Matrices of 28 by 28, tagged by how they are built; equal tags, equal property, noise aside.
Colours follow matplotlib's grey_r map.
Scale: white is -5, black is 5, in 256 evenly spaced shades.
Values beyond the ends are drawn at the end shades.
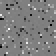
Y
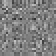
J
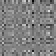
J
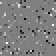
Y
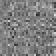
J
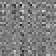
J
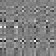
J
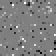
Y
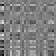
J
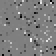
Y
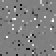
Y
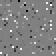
Y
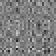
J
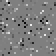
Y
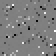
Y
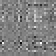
J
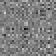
J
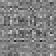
J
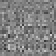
J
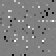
Y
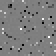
Y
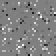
Y
